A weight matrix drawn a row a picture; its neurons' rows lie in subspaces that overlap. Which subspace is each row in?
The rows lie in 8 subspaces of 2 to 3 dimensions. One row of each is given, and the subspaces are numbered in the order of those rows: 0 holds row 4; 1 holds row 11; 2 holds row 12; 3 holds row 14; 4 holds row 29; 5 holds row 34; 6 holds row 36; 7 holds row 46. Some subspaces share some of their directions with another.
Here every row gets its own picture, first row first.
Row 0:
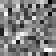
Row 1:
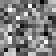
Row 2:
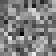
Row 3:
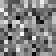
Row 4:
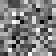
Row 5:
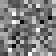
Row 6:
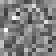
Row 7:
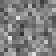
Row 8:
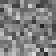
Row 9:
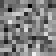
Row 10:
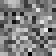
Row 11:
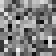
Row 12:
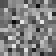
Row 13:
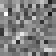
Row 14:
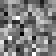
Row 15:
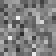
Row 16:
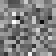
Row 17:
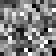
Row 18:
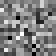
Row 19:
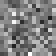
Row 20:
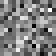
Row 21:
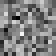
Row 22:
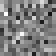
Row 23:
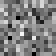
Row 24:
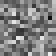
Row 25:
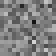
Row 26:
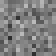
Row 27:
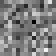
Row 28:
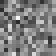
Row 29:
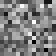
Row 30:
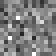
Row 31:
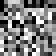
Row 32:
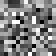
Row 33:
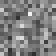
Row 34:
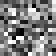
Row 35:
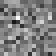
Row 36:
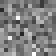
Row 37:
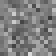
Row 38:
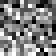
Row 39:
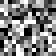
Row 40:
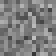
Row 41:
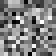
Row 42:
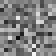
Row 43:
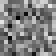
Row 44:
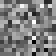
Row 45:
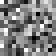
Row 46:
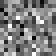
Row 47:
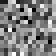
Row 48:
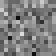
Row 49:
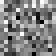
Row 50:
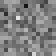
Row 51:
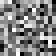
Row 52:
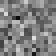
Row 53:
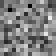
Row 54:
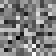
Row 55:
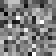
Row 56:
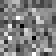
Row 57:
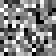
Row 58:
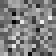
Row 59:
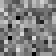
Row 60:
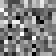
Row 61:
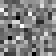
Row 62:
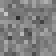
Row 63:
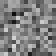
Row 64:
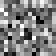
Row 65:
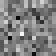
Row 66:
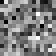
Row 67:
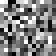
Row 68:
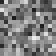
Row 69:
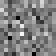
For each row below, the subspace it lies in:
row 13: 7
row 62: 4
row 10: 2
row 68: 3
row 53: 0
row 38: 6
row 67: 1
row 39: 3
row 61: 5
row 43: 6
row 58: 2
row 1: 0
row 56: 7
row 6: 3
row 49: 3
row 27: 4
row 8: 6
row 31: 0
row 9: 0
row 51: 1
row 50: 2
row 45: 3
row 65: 5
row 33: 5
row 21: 3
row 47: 1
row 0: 7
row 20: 4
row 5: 2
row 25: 4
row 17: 2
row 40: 4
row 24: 5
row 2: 5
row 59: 1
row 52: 3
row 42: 6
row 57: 6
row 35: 5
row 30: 1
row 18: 6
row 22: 7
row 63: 0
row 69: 1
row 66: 3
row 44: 4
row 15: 6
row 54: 6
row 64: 4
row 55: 2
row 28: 1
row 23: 1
